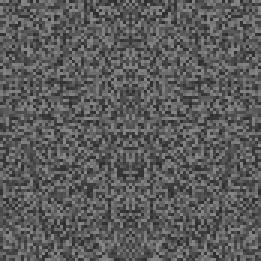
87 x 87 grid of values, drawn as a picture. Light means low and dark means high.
There is no overall slope. The histogram is flat. There is no seam. No row or column stands out. No regular stripes run through it. The texture is fine-grained noise. It is mirror symmetric from left to right.
